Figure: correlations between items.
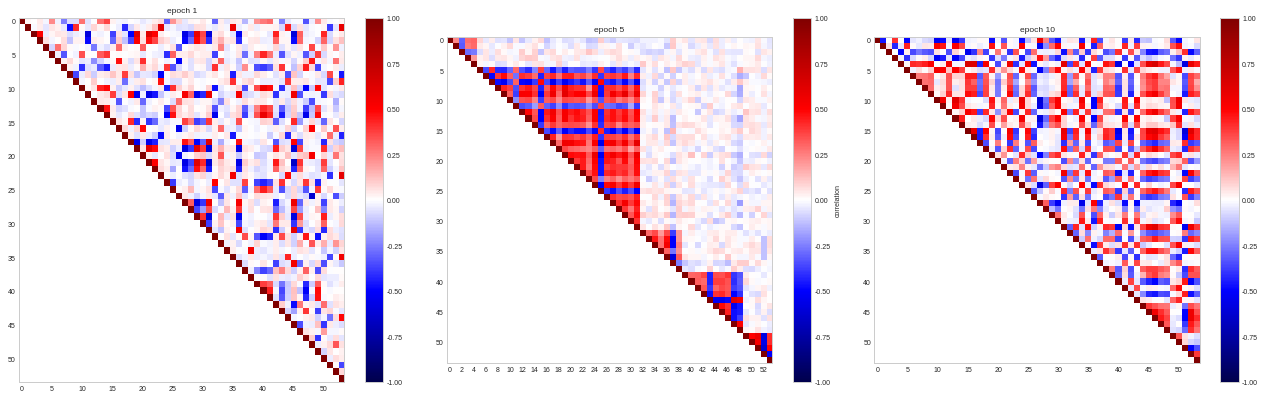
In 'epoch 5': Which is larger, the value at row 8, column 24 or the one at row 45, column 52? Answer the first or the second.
the first
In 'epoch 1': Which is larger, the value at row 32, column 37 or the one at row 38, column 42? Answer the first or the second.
the first
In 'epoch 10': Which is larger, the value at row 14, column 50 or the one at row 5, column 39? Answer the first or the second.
the first
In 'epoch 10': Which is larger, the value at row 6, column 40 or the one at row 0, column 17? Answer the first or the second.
the second
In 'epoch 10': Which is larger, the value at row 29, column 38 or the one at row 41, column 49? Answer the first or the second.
the second
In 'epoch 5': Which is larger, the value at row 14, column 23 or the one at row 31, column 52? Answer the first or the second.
the first
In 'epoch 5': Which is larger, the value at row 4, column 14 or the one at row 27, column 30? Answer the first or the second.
the second
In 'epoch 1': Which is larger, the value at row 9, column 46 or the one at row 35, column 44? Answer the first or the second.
the second
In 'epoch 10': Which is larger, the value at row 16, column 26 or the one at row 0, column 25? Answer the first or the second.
the second
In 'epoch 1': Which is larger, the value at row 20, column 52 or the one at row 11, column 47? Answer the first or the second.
the first
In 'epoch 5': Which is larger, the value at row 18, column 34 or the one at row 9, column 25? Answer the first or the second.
the first
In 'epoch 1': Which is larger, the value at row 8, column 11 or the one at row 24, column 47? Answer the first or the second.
the second
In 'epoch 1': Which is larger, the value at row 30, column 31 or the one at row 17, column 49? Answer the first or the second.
the second
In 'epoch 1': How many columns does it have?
54
